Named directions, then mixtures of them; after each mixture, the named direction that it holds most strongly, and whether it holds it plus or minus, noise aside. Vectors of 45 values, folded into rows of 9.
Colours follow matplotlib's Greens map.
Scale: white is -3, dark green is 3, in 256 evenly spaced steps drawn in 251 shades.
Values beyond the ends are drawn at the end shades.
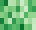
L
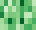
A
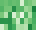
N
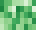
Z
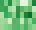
Z, plus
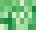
N, plus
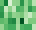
A, plus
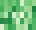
N, plus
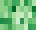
N, plus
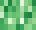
A, minus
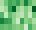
Z, minus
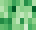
Z, minus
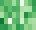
A, minus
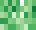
N, plus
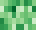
Z, minus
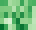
N, minus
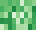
N, plus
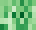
N, minus
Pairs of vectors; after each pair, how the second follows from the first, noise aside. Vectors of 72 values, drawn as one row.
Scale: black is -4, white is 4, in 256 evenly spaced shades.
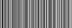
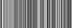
sign-scrambled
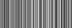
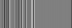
partly zeroed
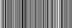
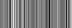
reversed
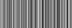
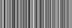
reversed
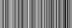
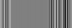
partly zeroed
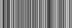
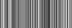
sign-scrambled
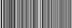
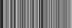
sign-scrambled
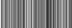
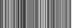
reversed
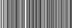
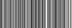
reversed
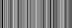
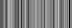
reversed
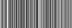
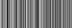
sign-scrambled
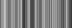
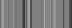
partly zeroed
